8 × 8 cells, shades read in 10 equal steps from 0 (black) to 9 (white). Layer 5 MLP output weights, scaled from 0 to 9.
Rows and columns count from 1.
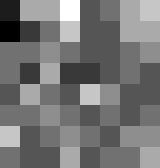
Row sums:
42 31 32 26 34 31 36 33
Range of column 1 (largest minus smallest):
7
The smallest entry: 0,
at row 2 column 1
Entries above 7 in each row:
1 0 0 0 0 0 0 0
